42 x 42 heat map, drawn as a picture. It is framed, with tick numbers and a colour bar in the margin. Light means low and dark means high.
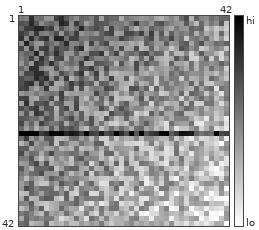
Ninth with the highest average: top left. Histogram: bell-shaped. Odd lines: row 24. Slope: up to the top left. Stripes: none.
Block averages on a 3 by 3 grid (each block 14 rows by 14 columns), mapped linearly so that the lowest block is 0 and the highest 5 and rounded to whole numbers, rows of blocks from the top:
5 4 3
4 3 2
3 1 0
